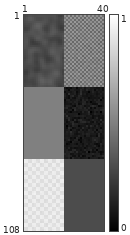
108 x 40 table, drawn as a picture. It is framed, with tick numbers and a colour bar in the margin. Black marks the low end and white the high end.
It is made of 3 by 2 panels. Panel 1,1: low, blotchy, faint in contrast. Panel 1,2: middling, checkered. Panel 2,1: middling, flat. Panel 2,2: very low, fine-grained, faint in contrast. Panel 3,1: very high, checkered, faint in contrast. Panel 3,2: low, flat.
